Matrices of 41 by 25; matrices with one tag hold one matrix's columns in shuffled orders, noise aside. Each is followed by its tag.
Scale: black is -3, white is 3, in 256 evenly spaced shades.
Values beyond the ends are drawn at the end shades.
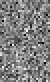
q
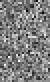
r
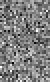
q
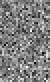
q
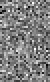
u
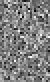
r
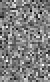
r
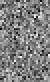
r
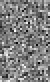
q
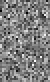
r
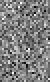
u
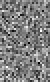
q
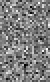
u
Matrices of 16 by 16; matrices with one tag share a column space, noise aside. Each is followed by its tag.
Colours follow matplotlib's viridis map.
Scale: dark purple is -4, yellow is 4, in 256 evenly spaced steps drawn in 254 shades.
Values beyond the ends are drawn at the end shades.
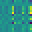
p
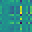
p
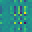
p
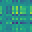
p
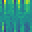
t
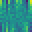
t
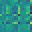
p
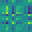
p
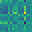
p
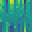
t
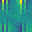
t
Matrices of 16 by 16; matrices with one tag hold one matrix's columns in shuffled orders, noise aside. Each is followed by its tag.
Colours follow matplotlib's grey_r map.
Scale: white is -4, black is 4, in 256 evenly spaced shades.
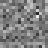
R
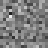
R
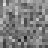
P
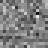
R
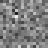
R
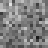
P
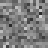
R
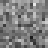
P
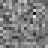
R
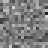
R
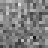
P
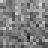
P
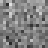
P
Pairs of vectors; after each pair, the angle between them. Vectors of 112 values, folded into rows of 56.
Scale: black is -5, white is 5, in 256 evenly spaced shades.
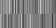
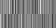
nearly parallel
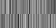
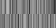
nearly parallel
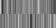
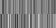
partly aligned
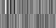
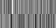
orthogonal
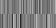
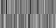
orthogonal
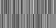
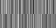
nearly opposite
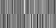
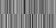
nearly opposite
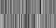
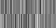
nearly parallel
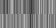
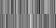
partly opposed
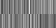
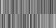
nearly opposite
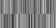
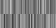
nearly parallel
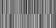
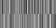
nearly parallel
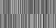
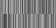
partly aligned
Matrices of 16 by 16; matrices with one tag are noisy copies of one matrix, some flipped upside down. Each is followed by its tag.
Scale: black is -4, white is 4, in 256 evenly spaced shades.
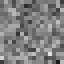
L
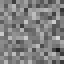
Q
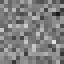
Q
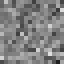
L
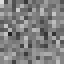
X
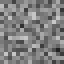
Q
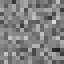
Q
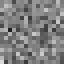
X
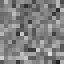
L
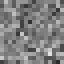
L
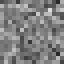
L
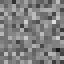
Q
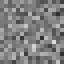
Q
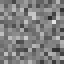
Q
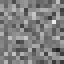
Q
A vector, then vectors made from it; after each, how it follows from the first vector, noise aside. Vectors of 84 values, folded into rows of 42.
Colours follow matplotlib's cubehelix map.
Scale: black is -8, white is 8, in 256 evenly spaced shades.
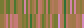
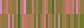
reversed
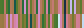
scaled up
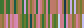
scaled up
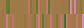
partly zeroed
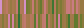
reversed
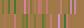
partly zeroed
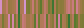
reversed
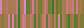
reversed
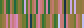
scaled up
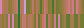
reversed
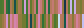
scaled up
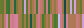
scaled up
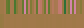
partly zeroed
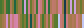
scaled up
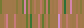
partly zeroed
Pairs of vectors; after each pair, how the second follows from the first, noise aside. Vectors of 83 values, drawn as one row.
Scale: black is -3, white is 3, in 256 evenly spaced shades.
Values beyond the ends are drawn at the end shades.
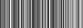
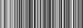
reversed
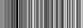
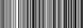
negated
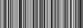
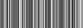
negated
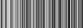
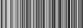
copied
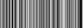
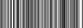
negated
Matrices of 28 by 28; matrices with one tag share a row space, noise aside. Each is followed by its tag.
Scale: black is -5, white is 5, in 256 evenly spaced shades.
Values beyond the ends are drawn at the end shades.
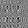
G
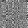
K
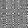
K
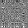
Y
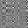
K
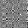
K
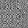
G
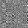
K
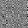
K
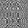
G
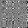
K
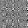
K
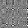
K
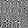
G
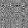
Y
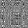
Y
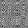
Y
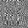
G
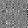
K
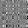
K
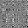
K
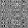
Y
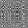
Y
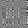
K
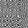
G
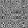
Y
